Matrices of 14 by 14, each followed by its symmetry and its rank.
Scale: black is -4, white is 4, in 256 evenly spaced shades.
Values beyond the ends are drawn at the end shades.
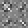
symmetric, rank three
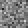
neither, full rank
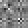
symmetric, rank three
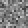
antisymmetric, full rank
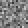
antisymmetric, full rank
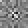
symmetric, rank three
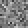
neither, full rank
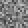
antisymmetric, full rank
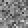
neither, full rank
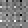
antisymmetric, rank two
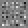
antisymmetric, rank two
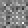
symmetric, rank three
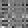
neither, rank two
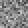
neither, full rank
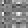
neither, rank two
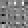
antisymmetric, rank two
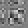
antisymmetric, rank two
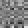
neither, rank two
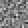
antisymmetric, full rank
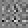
neither, rank two
